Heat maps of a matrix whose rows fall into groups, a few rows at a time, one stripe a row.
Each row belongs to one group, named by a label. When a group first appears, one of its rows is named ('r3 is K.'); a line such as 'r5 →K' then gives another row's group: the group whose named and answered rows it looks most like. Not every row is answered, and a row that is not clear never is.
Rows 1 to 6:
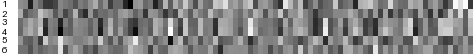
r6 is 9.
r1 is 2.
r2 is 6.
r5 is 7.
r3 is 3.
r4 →3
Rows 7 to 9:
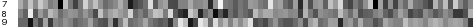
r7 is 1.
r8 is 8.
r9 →2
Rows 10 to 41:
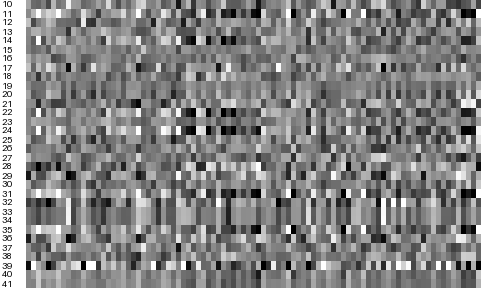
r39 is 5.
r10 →7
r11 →8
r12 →6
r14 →8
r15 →7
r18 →2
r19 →6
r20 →6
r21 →2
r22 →8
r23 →1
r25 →6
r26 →3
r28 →2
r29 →3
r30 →6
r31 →8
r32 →9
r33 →9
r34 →9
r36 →3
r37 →7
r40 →8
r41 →8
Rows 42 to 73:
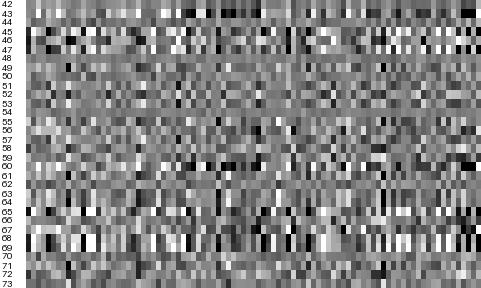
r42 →8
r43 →8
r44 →6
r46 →3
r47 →5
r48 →7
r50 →6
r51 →7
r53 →7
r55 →1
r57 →7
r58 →3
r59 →7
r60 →8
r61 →1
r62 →9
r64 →1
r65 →5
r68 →5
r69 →5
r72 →3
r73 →9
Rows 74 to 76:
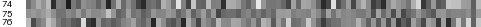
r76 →6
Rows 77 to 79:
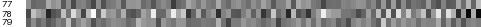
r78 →5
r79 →9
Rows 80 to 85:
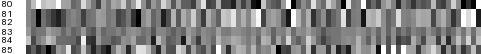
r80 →8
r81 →2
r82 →2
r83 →6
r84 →6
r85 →9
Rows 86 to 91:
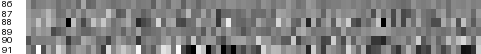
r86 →6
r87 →1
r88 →1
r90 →3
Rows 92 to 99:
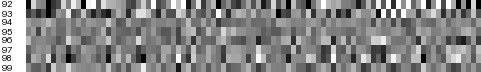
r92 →5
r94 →1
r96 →7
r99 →7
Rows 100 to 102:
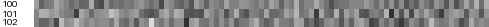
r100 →6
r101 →1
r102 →7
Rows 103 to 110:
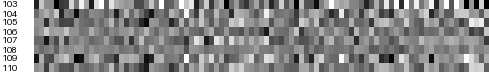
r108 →7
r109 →3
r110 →2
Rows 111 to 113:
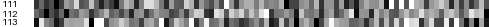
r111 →9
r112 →2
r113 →5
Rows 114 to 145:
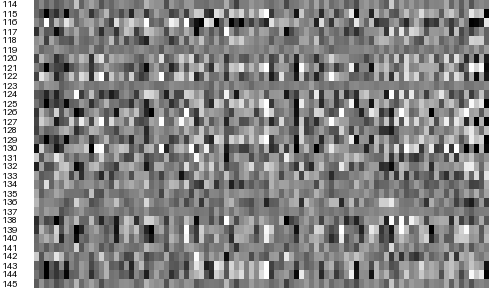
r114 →9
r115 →2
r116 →8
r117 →9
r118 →2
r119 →6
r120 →5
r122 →5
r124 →9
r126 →3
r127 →5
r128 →3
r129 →2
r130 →5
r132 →3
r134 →8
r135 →6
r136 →7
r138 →9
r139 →3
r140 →3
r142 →1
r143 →2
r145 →9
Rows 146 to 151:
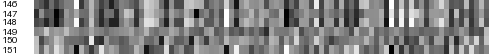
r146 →9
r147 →9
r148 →9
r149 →8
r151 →1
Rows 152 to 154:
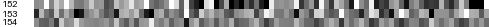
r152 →8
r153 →3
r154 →7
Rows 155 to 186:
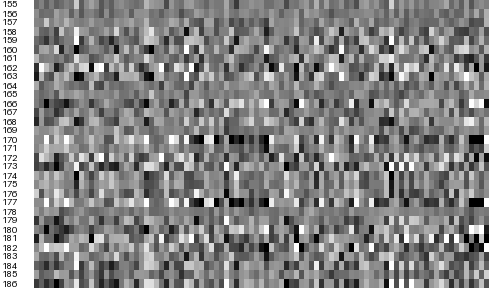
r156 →6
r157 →8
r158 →7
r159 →9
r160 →3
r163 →3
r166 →2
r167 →9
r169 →1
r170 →8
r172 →5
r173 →9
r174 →1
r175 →1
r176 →1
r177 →8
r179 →9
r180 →2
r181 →5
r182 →8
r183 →7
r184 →9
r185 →6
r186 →9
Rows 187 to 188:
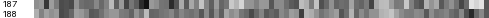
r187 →2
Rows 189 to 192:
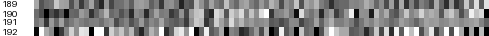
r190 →2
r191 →2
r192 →5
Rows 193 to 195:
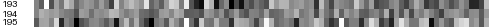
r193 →8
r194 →1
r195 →3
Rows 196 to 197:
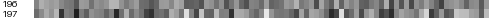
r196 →1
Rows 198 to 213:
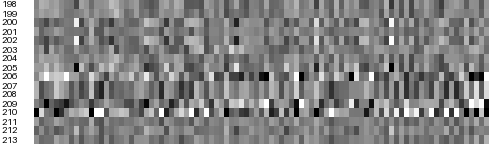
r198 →1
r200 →9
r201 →6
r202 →9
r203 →2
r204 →1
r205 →1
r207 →6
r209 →2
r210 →5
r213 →6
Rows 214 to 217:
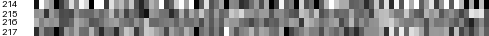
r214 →5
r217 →9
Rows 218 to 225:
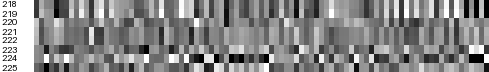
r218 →5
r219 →5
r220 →1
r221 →6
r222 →6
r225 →2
